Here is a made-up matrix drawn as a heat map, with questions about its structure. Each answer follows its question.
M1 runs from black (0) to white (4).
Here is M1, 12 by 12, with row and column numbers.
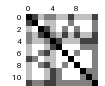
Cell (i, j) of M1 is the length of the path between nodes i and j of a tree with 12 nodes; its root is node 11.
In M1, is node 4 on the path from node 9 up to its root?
yes
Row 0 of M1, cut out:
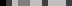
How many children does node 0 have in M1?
2
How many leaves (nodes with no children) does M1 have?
8
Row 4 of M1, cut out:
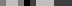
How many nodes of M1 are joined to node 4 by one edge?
4
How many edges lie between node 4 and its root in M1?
1
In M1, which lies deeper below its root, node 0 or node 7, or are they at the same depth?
node 7
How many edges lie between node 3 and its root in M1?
1
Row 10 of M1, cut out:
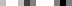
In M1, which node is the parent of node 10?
4
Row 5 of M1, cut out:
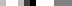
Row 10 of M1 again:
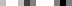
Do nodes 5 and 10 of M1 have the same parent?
yes
